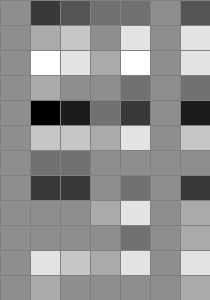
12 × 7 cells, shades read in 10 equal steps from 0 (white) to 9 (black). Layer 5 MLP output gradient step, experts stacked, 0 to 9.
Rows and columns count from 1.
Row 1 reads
4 7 6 5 5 4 6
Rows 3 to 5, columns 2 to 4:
0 1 3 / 3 4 4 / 9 8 5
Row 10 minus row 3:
0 4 3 1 5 0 2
